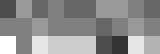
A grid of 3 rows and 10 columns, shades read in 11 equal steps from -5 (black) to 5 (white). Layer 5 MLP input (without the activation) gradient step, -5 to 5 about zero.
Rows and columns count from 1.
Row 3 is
5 0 4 3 3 3 -2 -3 4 2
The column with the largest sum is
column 9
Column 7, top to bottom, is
1 -1 -2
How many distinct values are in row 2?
3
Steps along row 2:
same up down same same down up up down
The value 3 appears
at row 3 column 4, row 3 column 5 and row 3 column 6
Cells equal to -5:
0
